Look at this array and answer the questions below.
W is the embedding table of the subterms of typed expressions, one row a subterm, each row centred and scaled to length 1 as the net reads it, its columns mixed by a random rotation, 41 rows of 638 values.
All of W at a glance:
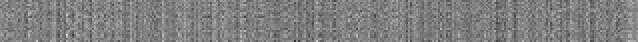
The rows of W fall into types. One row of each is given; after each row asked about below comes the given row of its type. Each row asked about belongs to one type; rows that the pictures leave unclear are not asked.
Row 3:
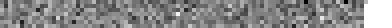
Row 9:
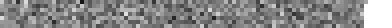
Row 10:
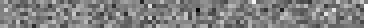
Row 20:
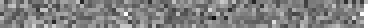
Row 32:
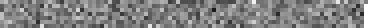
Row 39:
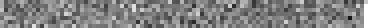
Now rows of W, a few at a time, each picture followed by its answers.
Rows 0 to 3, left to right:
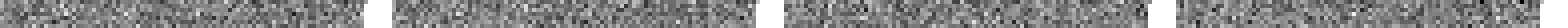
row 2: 32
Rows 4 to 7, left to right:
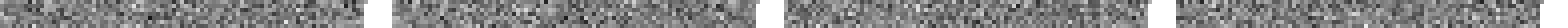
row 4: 39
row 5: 9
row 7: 3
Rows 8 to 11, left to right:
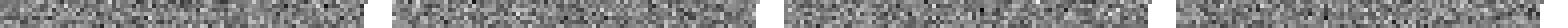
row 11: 32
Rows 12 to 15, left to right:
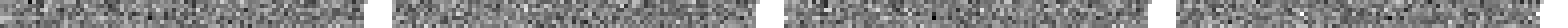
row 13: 39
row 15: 20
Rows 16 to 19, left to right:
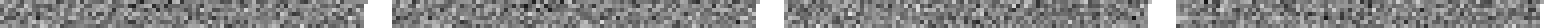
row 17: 20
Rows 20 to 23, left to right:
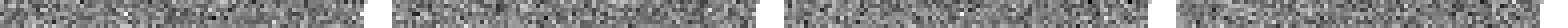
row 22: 3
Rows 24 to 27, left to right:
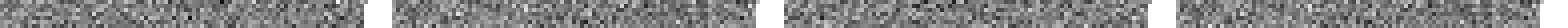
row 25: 39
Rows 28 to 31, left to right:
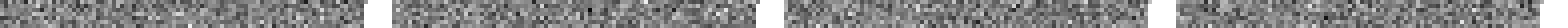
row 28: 3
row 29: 10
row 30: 39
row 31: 39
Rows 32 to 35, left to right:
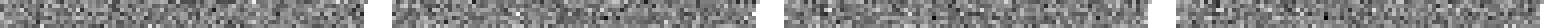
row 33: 20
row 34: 20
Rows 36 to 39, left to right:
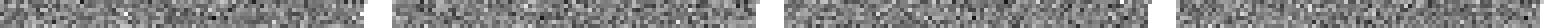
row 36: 20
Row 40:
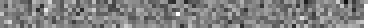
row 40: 3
